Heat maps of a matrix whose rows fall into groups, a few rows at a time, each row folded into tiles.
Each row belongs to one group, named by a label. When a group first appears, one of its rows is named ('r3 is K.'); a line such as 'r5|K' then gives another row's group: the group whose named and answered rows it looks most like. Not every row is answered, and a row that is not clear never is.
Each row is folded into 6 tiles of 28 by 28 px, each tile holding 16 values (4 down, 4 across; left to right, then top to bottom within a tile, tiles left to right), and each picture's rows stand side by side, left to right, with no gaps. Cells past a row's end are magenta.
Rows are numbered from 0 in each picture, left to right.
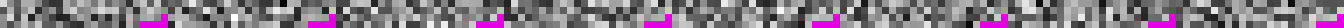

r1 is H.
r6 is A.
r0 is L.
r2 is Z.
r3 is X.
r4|H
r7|Z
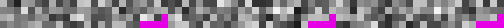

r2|L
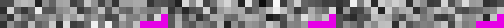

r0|Z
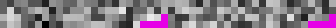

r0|H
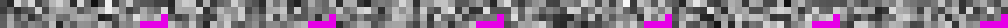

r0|Z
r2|A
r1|A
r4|Z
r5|A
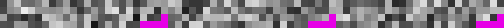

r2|L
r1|X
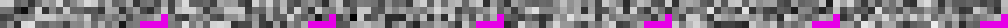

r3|A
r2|L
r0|X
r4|X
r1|A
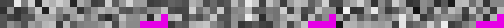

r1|L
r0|Z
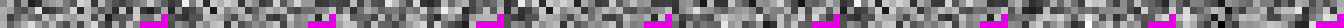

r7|H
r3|Z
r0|X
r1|Z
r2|H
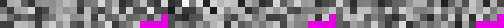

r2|L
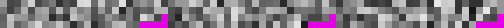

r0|L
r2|A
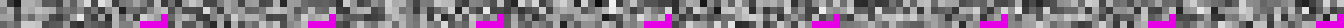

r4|A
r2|A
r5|X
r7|A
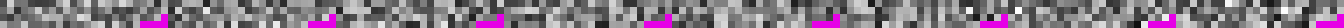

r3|A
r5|A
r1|Z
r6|H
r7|H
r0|X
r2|A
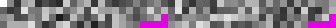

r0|L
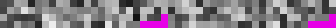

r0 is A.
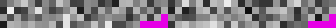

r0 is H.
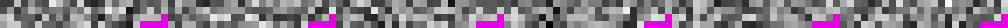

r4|L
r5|X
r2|Z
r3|H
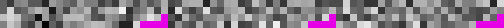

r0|H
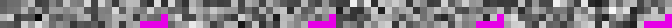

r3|H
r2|Z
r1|L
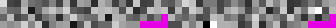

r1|A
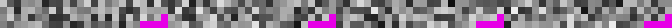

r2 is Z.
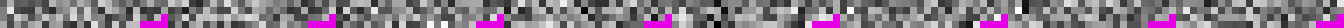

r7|X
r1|X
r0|X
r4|H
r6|X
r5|H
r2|Z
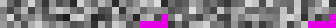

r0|L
